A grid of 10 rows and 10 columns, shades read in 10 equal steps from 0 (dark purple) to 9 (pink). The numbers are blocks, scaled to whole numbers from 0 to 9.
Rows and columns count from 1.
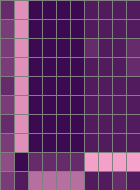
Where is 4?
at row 9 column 1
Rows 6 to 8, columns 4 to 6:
0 0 0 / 0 0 0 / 0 0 0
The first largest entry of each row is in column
2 2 2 2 2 2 2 2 7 3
